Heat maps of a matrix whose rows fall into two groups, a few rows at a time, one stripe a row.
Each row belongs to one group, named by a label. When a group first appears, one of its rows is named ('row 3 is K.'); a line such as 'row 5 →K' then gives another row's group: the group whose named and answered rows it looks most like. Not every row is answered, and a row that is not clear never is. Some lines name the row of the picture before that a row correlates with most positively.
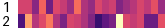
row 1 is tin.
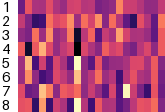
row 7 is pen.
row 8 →tin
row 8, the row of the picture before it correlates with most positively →1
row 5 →tin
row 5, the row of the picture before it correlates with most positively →1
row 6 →tin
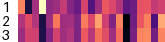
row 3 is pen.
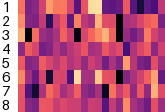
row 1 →pen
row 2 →tin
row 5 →pen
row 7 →pen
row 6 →tin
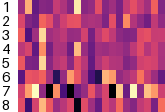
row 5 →tin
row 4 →tin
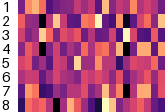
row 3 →pen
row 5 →tin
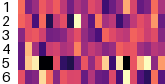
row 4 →tin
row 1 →pen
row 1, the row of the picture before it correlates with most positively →3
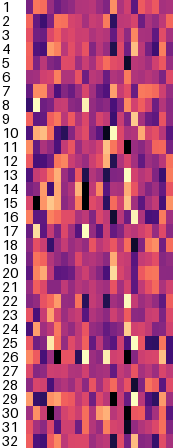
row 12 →pen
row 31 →tin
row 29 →pen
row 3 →pen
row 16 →pen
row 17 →tin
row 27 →pen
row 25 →pen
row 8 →tin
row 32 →pen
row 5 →tin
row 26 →tin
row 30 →tin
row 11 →tin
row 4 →pen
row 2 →pen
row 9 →pen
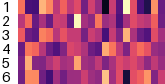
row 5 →tin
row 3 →pen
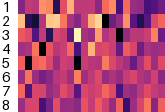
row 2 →pen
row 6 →tin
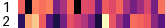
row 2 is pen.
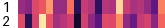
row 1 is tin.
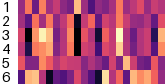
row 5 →pen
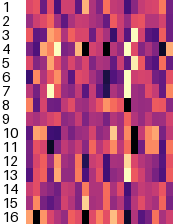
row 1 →tin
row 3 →pen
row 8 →tin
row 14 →tin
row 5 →pen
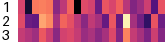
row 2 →pen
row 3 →pen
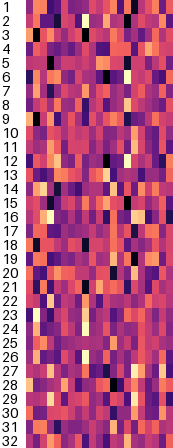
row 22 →tin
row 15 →tin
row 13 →pen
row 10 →pen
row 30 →pen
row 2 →tin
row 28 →pen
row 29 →pen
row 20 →pen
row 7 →tin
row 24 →tin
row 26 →tin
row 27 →pen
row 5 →tin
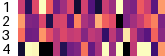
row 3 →pen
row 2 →tin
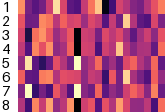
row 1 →pen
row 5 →tin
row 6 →pen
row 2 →pen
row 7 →tin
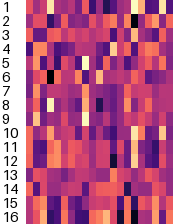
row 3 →pen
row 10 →pen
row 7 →tin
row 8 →tin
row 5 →tin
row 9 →tin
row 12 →pen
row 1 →pen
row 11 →pen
